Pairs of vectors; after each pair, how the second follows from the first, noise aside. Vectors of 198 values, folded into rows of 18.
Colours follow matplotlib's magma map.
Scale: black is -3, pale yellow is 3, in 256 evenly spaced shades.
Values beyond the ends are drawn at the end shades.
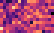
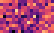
wrapped around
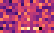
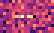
wrapped around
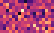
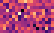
negated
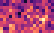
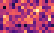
wrapped around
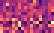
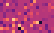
partly zeroed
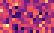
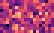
negated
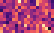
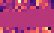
partly zeroed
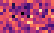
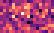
negated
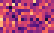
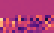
partly zeroed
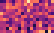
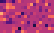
partly zeroed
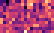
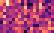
negated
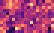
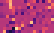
partly zeroed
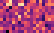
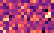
wrapped around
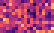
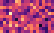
wrapped around
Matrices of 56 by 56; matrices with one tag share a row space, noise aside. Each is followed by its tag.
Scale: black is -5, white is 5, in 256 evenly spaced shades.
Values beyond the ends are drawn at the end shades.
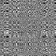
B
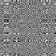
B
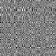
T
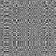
B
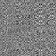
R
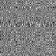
T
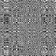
B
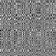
T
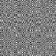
T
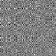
T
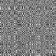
T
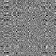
B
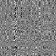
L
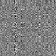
L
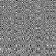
T
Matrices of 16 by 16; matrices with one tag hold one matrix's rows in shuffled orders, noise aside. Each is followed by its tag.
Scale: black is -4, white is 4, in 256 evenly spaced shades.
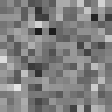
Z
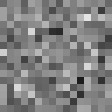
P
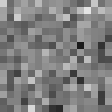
P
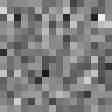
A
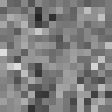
Z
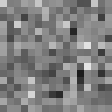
P
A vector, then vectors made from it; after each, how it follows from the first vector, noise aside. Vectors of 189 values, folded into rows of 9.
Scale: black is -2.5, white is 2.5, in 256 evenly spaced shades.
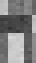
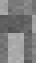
shrunk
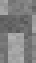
shrunk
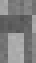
shrunk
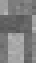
shrunk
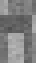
shrunk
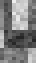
reversed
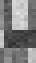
reversed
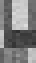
reversed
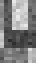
reversed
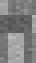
shrunk
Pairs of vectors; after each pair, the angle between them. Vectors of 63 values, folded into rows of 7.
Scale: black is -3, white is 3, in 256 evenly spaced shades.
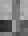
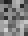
partly opposed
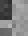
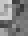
nearly opposite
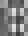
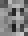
nearly opposite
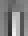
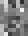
orthogonal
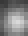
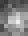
nearly parallel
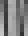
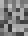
orthogonal
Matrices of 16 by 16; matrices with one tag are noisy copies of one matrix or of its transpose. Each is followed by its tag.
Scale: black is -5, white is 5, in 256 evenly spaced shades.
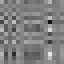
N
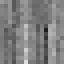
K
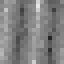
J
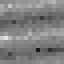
J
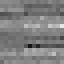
K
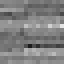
K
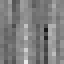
K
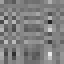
N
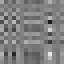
N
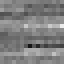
K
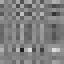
N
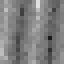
J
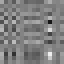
N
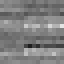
K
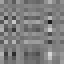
N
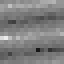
J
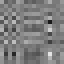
N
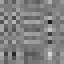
N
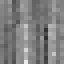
K
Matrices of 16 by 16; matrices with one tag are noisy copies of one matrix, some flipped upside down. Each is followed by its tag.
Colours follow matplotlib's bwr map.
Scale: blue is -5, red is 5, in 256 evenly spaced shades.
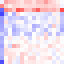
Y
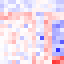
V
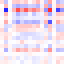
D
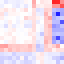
V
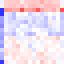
Y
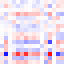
D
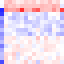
Y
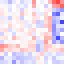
V
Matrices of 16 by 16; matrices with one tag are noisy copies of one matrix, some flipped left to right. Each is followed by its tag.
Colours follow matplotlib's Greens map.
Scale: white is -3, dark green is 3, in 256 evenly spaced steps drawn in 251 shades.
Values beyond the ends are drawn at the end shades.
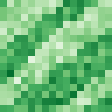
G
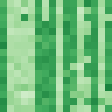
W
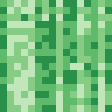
W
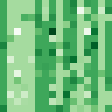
W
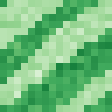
G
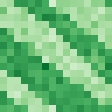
G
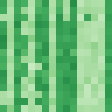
W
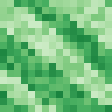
G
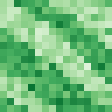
G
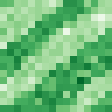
G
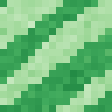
G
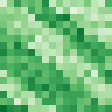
G
